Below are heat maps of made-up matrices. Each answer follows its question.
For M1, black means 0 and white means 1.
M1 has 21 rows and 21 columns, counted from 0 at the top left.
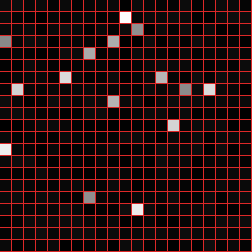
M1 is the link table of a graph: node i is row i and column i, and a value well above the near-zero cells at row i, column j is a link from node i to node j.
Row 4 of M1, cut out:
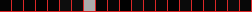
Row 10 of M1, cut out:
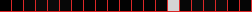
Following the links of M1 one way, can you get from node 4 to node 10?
yes
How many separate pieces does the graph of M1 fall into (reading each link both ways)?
6
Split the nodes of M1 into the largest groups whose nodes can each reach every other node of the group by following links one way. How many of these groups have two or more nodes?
0
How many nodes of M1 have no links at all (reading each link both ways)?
3
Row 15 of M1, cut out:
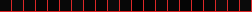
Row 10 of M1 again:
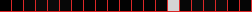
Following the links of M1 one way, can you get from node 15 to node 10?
no
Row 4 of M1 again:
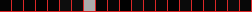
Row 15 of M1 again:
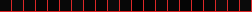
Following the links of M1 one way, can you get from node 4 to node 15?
yes
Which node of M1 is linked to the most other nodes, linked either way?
node 7
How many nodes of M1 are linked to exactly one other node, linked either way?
9
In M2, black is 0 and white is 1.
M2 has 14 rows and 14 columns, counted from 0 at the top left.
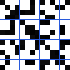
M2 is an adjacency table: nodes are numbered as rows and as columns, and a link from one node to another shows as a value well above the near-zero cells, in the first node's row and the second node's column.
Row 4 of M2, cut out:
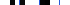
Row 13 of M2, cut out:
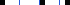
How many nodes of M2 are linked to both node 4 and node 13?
8
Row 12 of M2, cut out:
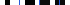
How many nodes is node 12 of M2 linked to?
7
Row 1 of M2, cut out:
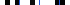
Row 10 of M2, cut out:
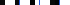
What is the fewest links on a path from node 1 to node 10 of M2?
1
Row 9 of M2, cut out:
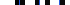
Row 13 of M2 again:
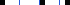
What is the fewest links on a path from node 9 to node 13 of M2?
1
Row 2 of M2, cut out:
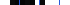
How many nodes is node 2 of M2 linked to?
8
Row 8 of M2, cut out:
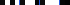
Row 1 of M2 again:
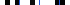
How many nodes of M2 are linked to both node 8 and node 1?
3
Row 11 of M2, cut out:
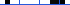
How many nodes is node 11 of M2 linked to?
10
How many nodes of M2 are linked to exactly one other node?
0
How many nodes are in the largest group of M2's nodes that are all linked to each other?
6
